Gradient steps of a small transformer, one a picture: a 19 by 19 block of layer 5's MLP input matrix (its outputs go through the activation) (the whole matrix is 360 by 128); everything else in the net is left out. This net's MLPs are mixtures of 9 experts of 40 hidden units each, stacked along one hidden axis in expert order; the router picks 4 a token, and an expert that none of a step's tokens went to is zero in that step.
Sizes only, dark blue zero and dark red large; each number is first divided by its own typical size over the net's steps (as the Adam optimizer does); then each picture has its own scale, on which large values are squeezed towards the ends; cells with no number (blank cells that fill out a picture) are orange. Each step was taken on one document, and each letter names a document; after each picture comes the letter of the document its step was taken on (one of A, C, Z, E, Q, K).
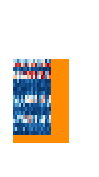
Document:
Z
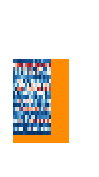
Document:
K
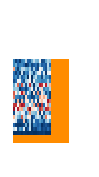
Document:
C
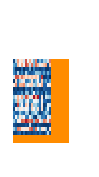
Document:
K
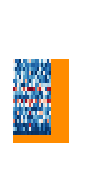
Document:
C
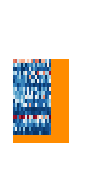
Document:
Z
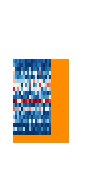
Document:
C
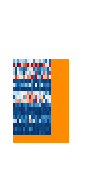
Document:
Z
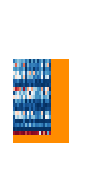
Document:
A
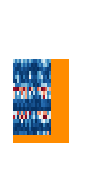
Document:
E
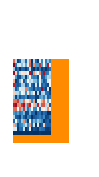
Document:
C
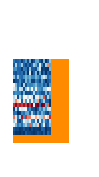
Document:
Z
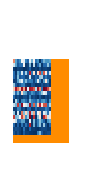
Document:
E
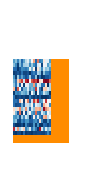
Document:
K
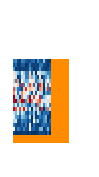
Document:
C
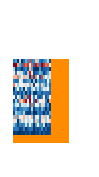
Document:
Z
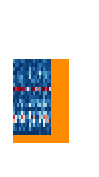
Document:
E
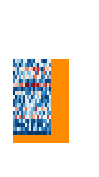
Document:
K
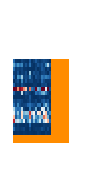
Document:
E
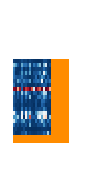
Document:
E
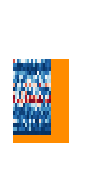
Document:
C
